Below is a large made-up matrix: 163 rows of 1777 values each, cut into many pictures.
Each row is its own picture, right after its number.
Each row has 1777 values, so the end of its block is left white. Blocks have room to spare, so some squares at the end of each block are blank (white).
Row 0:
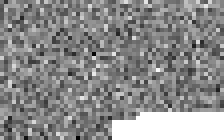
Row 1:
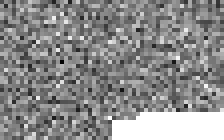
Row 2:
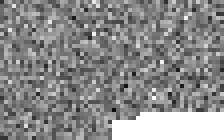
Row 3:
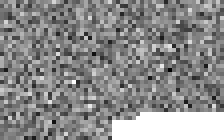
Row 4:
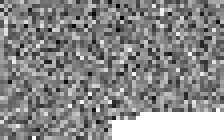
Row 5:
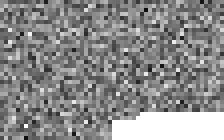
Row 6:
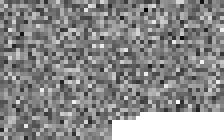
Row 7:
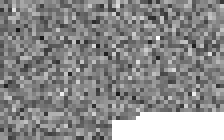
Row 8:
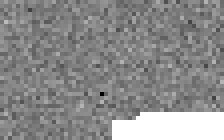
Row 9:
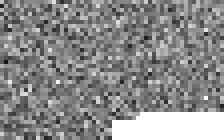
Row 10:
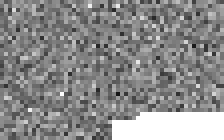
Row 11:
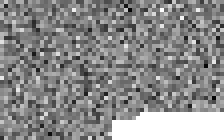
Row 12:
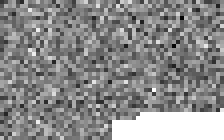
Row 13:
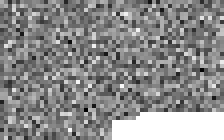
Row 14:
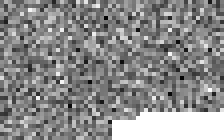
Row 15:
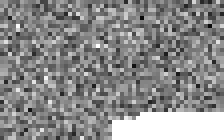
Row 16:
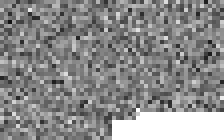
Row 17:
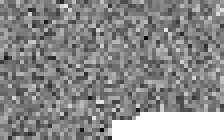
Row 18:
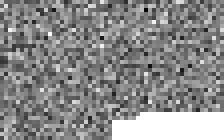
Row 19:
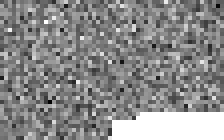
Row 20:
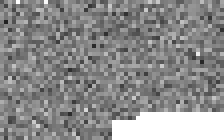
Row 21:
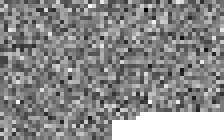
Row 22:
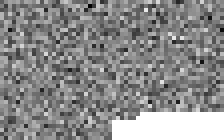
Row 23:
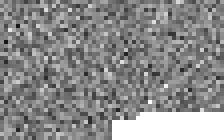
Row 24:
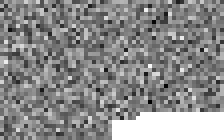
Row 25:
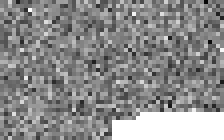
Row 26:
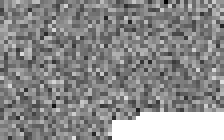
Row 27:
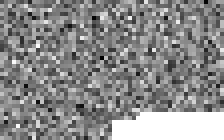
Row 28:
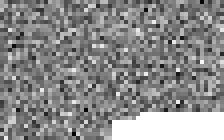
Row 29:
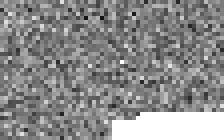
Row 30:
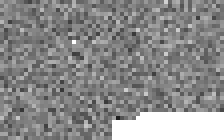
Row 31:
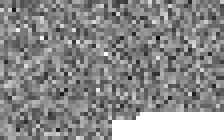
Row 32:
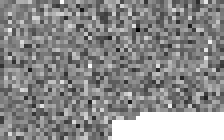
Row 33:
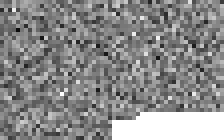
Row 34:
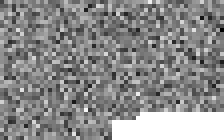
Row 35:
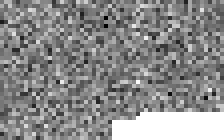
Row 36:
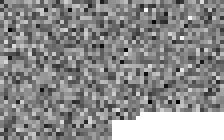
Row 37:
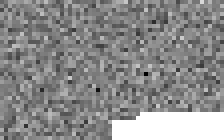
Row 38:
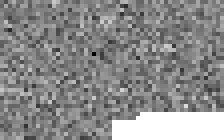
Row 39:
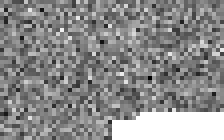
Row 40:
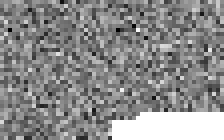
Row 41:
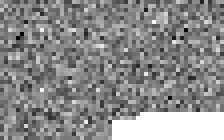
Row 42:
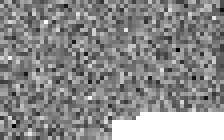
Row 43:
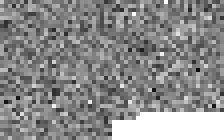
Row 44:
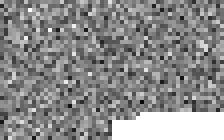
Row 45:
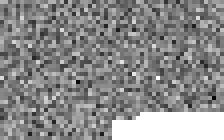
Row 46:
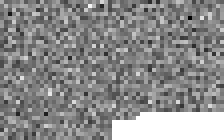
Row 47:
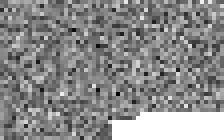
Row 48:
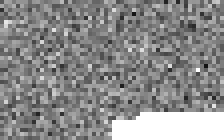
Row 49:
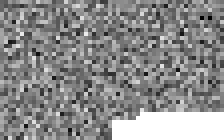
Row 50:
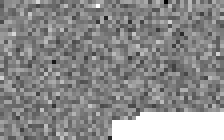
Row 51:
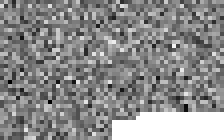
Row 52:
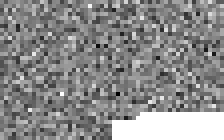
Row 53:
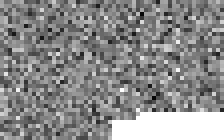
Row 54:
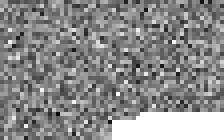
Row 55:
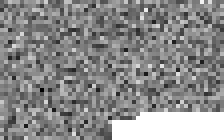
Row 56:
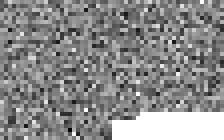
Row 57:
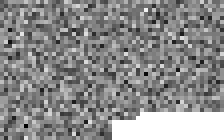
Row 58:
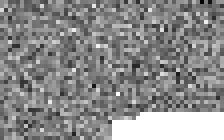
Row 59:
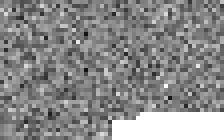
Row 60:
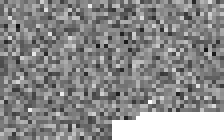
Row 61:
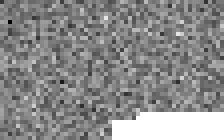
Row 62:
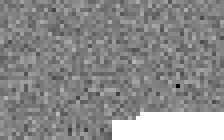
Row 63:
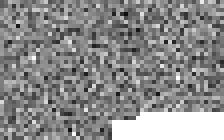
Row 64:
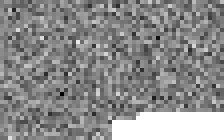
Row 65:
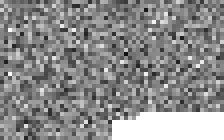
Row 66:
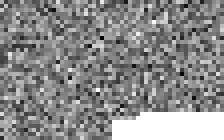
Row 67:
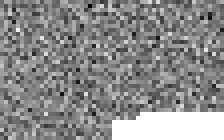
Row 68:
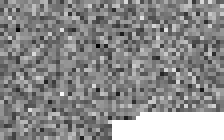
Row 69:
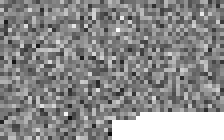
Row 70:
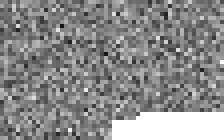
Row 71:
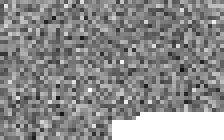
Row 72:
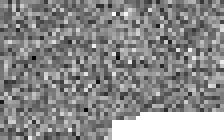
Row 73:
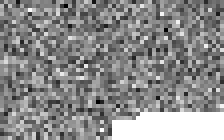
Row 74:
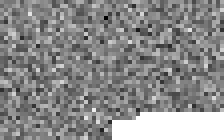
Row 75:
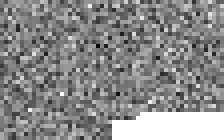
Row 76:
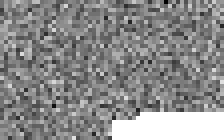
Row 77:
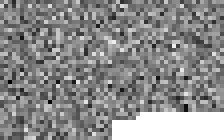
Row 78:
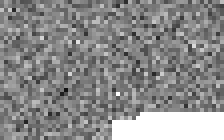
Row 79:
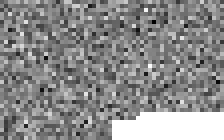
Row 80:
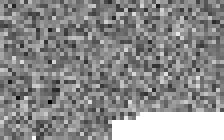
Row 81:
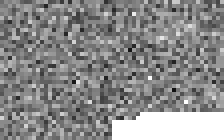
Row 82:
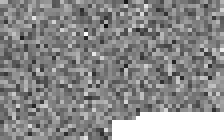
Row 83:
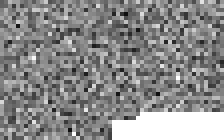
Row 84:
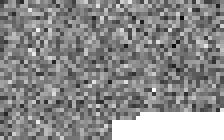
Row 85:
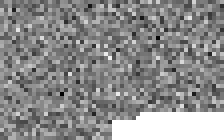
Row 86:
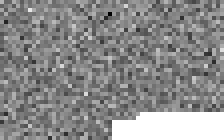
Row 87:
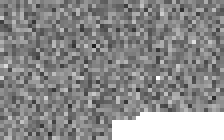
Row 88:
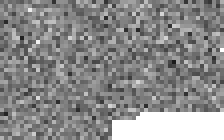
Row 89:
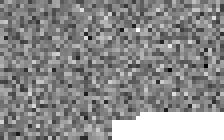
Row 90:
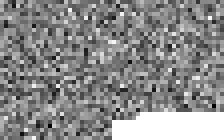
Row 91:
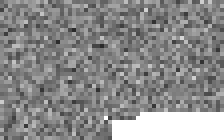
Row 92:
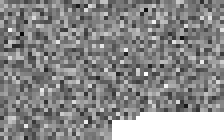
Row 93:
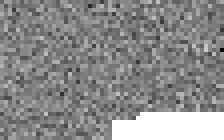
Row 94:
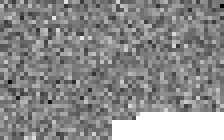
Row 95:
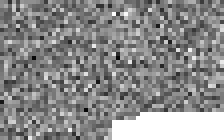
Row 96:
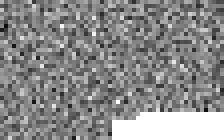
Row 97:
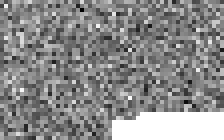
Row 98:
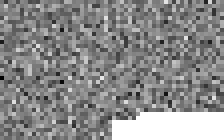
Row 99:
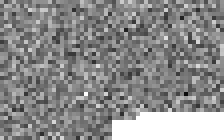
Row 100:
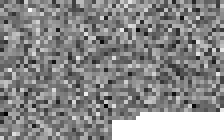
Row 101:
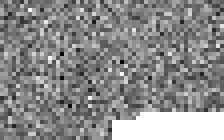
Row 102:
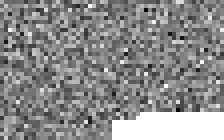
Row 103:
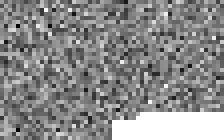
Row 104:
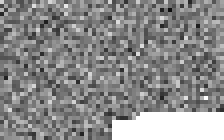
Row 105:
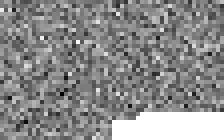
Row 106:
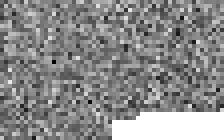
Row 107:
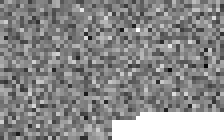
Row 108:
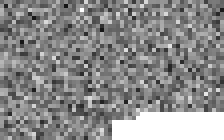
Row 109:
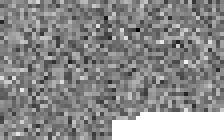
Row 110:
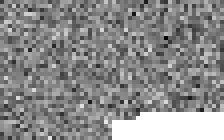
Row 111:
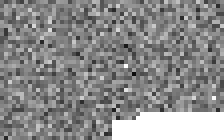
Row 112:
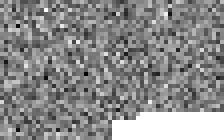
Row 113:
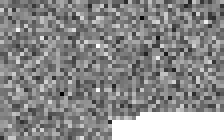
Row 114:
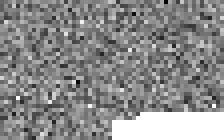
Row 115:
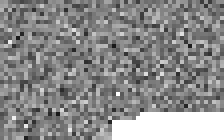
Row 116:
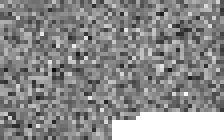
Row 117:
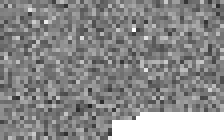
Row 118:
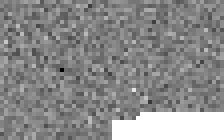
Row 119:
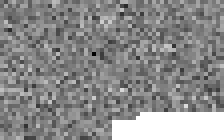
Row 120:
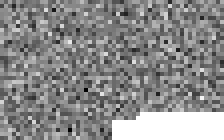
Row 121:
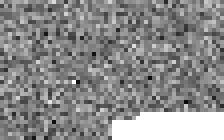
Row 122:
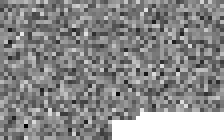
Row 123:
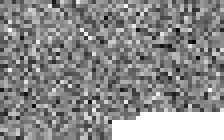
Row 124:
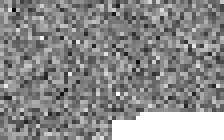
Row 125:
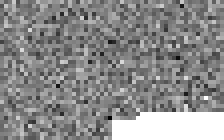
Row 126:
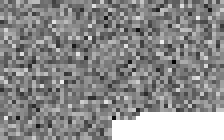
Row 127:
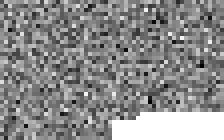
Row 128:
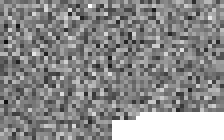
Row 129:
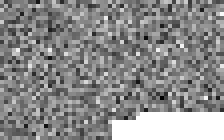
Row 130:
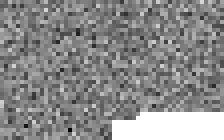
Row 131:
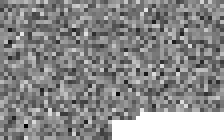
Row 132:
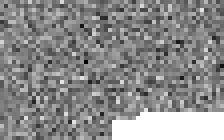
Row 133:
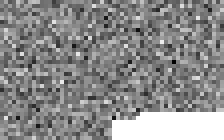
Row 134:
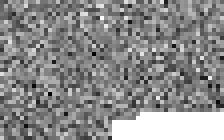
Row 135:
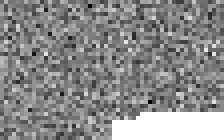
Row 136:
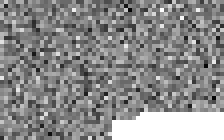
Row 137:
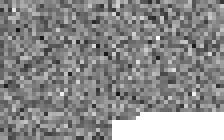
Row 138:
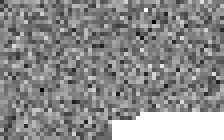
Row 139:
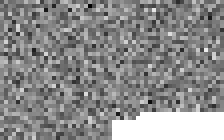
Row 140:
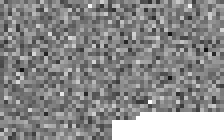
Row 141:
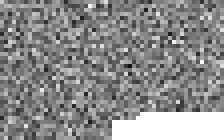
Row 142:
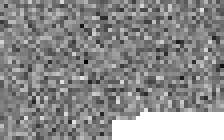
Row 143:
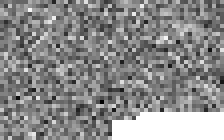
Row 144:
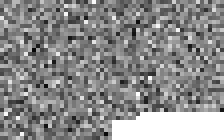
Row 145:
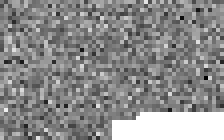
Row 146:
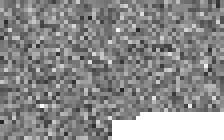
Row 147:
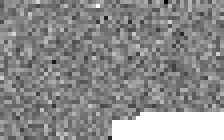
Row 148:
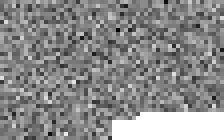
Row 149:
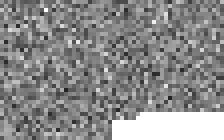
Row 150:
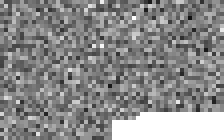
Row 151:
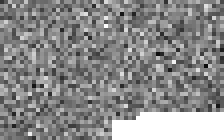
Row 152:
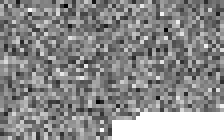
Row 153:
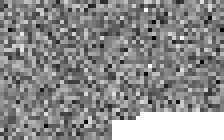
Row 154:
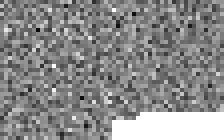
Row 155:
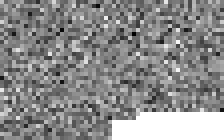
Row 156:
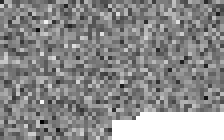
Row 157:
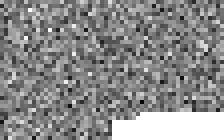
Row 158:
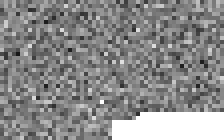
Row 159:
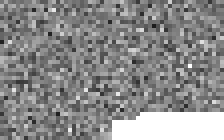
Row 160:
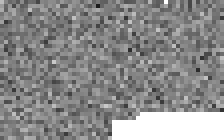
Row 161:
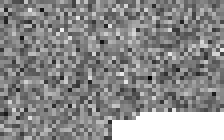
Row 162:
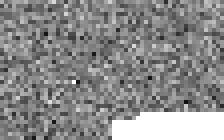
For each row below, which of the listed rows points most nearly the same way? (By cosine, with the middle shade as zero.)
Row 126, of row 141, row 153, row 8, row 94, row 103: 94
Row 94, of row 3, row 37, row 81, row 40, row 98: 81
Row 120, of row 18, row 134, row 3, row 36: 18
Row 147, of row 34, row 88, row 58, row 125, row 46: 88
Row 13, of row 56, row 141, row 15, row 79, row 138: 141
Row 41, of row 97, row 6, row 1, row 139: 6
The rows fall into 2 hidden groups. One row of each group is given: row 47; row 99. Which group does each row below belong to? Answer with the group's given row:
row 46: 47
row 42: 99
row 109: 99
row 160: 99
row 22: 47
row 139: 47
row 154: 99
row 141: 47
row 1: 99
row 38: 99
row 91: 47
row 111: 99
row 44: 99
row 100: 99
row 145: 99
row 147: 99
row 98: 99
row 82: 99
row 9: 99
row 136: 99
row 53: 99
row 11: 99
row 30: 99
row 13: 47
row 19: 99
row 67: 47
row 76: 99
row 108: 99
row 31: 47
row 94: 99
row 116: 99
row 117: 99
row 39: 99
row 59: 47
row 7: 47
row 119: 99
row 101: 99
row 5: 47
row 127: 47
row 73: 99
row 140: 47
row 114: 99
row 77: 99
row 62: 47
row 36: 47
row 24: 47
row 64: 47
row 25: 99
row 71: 99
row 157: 99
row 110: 99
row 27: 99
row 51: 99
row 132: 99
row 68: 47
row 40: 99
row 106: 99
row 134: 99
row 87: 99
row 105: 47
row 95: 47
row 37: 47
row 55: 47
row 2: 99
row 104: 99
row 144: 99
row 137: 47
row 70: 47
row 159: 47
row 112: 47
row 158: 99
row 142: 99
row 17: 99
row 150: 47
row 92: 47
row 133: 99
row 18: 47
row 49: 47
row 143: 99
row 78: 47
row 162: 99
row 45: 99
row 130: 47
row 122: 47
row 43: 99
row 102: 47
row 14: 99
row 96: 99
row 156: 99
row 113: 47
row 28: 47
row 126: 99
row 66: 47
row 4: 99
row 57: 47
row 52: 47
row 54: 47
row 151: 99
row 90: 99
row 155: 99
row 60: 47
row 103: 47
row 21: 47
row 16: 99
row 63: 47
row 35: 99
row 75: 47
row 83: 47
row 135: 47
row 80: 99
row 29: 99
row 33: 47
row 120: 47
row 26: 99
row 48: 99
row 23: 47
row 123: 99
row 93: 47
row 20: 47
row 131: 47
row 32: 99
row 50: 99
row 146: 99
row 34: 47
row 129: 99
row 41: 47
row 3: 99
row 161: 99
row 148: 99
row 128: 47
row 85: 47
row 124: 47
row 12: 99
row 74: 99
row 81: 99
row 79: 47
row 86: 99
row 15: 47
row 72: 47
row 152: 99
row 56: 47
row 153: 47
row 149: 47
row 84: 99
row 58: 47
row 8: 99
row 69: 99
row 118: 47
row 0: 99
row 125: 99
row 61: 99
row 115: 47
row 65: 47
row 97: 99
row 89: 99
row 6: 47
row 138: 47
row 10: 47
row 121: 99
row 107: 99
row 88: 99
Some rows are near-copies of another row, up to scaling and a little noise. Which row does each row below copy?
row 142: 132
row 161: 39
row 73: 152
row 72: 95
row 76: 26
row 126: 133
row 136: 11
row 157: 44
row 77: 51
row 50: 147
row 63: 83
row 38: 119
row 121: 162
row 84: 12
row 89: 107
